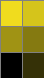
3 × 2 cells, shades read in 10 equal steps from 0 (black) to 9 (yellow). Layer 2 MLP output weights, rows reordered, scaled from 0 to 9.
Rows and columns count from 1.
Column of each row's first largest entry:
1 1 2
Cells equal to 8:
1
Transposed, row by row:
9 6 0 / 8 5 2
